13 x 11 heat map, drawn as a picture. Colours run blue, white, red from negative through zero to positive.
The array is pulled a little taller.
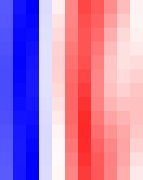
The right part is higher, past a seam about 30% of the way across. The middle right is the calmest part. The grain runs up and down.
